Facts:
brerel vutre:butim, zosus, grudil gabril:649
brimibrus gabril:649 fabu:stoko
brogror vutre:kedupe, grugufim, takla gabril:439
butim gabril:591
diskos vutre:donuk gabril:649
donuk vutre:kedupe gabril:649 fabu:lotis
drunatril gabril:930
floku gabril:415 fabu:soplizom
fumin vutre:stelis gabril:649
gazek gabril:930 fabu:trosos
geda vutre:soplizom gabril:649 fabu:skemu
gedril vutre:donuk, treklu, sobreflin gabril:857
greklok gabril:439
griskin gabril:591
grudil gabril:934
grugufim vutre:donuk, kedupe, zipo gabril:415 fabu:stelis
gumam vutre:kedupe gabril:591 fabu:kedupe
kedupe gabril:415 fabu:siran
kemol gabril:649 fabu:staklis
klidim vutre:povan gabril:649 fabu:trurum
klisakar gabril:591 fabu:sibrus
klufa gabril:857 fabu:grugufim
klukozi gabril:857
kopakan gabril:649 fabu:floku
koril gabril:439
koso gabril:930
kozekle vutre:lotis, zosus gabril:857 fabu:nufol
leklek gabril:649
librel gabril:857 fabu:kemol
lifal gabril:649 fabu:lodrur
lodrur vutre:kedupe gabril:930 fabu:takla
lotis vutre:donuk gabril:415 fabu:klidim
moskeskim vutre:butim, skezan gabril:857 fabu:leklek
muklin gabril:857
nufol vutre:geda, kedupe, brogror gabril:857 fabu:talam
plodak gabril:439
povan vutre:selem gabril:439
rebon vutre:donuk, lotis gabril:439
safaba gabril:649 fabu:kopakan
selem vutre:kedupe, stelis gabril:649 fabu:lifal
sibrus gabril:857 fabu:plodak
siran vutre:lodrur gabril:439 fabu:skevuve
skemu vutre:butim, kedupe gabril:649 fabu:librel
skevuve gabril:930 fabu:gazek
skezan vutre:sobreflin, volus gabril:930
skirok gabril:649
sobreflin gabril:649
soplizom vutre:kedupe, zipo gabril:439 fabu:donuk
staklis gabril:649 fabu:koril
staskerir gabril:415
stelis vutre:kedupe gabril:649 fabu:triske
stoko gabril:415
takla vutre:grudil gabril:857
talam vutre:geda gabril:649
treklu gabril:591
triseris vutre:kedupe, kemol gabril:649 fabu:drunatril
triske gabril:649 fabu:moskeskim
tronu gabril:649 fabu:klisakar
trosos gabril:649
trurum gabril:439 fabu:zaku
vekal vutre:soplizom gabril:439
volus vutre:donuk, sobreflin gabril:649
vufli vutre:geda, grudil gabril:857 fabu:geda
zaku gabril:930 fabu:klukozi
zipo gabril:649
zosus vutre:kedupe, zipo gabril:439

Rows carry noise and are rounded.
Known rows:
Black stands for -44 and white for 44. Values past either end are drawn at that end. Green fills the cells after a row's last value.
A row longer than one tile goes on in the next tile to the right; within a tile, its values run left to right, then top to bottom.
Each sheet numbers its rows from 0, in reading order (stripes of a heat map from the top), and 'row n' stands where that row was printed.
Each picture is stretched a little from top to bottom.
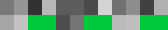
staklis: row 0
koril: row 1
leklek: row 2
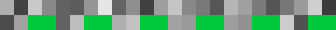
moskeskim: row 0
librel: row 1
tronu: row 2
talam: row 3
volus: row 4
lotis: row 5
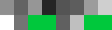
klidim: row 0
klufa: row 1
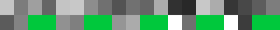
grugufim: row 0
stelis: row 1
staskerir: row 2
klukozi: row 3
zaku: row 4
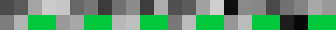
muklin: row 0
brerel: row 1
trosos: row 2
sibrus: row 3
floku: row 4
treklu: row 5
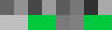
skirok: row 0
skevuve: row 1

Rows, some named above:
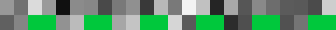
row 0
takla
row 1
floku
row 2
staklis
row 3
donuk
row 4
siran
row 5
koril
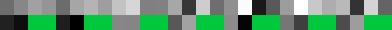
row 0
treklu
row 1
butim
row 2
geda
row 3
gedril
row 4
grudil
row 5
kedupe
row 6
nufol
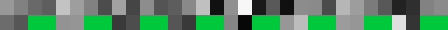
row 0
skezan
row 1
selem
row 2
rebon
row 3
soplizom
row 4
grudil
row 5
floku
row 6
volus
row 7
trurum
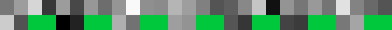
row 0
lotis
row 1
gumam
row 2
sobreflin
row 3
volus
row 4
soplizom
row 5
povan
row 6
skemu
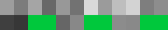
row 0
zosus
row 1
takla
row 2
kemol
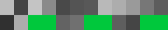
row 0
vufli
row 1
plodak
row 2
lodrur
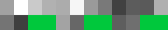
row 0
kedupe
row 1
zipo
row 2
greklok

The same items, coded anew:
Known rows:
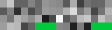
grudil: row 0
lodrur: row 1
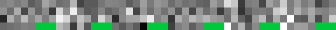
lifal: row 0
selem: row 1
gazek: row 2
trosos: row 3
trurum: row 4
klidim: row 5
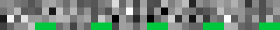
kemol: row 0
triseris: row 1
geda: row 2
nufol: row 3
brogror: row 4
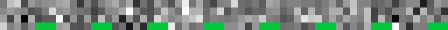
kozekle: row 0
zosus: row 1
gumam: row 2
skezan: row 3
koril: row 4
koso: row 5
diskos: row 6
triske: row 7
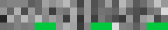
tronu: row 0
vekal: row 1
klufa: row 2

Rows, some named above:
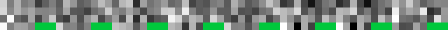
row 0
klidim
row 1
klufa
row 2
takla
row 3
selem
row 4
klufa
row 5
stelis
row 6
stelis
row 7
donuk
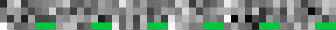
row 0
moskeskim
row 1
grudil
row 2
rebon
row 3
povan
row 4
soplizom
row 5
librel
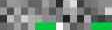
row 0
sobreflin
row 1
moskeskim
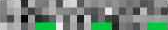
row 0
vufli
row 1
gedril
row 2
zipo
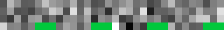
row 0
klufa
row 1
talam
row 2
grugufim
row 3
zaku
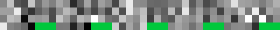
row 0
siran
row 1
kedupe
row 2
volus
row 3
brerel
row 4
floku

